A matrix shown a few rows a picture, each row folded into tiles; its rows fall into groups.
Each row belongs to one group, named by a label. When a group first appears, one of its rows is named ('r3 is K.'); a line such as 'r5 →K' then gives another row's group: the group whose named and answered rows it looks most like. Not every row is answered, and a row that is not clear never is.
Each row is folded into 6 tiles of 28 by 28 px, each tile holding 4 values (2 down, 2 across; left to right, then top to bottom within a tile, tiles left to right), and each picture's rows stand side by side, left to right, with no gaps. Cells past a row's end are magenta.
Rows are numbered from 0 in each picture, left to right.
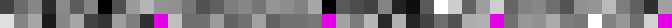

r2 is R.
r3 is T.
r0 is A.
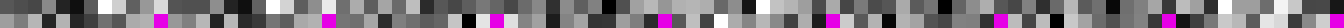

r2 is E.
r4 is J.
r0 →R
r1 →R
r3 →A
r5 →A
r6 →A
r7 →T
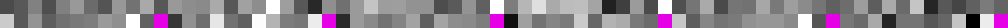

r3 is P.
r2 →P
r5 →E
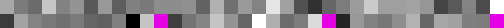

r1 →T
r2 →P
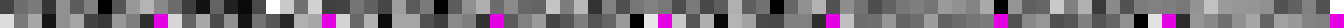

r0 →A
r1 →R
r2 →A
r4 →A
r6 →E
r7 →P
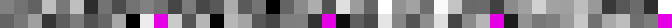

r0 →E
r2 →T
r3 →P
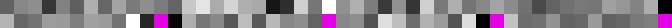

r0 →J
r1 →P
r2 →J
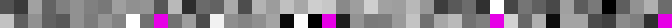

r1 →J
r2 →P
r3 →A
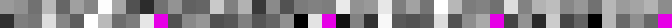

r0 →T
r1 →E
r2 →T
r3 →T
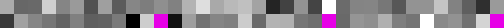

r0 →E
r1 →P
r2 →T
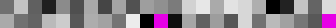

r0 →J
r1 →P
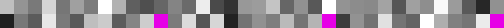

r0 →T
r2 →T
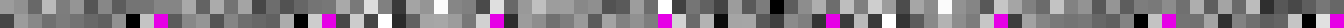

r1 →E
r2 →T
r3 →P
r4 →A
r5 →T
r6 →E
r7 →E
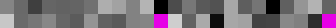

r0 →R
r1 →A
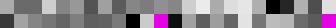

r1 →P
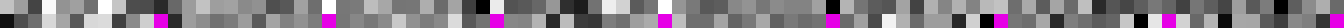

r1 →P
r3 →R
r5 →J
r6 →E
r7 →A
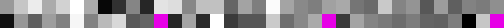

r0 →P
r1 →T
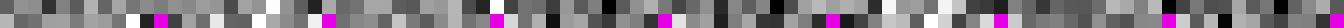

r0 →J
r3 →A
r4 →A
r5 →T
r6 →R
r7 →A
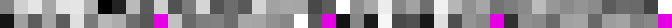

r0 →P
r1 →J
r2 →T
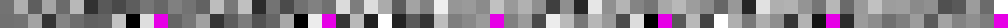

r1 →E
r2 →T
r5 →P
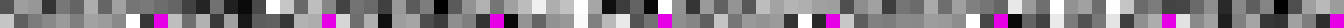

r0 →J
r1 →R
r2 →A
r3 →P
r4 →J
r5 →J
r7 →A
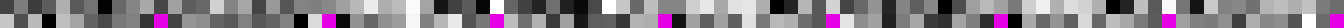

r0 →A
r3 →R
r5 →A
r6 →P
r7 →J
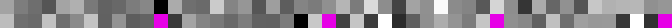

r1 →E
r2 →T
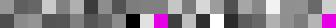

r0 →E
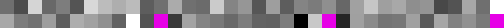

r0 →J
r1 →E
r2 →P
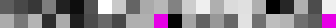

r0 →R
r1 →P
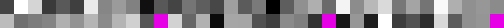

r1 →A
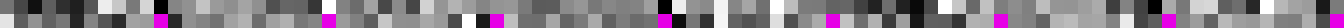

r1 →P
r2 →J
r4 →T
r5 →R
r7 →J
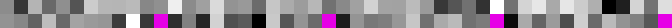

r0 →J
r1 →T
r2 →P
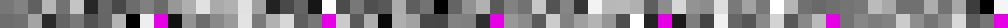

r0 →E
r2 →A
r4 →T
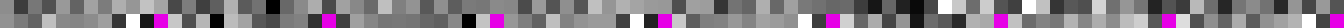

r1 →A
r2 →E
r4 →J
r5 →R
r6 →J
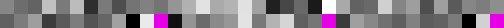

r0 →E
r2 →E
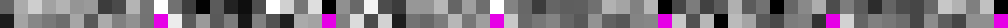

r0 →P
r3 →R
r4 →A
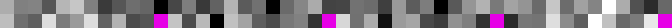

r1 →A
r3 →T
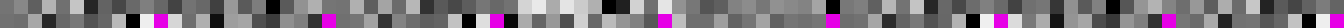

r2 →E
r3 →P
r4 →R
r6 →A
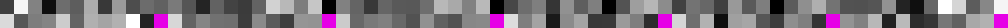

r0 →J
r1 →R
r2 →R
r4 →A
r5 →R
